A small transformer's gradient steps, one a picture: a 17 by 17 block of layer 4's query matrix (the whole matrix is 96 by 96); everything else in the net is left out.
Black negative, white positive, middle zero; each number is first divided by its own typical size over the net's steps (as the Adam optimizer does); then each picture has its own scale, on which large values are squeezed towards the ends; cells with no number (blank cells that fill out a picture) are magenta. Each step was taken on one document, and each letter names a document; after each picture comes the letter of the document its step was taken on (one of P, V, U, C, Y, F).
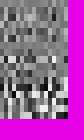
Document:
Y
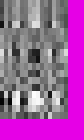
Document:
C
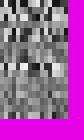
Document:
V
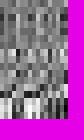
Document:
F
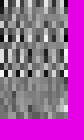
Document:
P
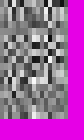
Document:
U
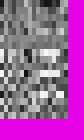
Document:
Y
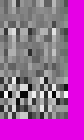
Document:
Y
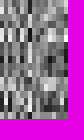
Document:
P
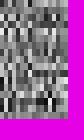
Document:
Y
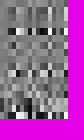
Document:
F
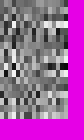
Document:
Y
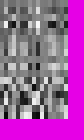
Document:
V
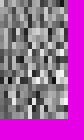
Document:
U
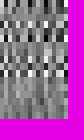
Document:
P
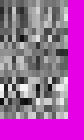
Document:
V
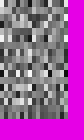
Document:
P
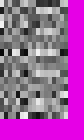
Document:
C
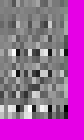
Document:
F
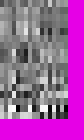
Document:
F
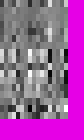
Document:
F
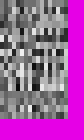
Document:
U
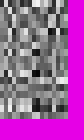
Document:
U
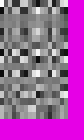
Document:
C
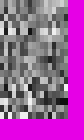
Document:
Y
